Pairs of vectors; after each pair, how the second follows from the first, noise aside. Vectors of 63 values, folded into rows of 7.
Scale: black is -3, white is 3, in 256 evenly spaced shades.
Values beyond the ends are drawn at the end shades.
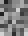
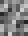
wrapped around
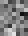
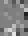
partly zeroed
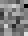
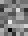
wrapped around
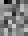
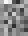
sign-scrambled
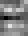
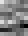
wrapped around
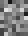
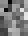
sign-scrambled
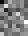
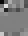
partly zeroed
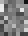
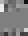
partly zeroed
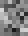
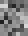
reversed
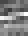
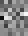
sign-scrambled
